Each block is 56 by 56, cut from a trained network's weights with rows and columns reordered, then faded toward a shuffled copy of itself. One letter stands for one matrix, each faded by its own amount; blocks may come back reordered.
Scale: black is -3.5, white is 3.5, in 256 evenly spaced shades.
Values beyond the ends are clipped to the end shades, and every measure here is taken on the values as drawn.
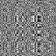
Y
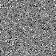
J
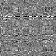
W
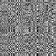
Y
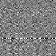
W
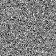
J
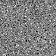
J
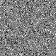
J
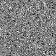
J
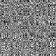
W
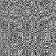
Y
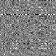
W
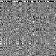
W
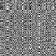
Y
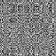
Y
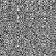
W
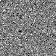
J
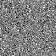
J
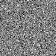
J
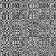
Y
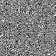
J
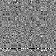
W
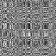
Y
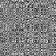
Y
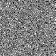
J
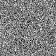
J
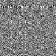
W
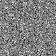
J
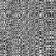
Y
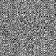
W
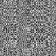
Y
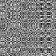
Y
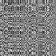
Y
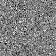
J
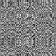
Y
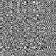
W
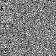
J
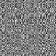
Y
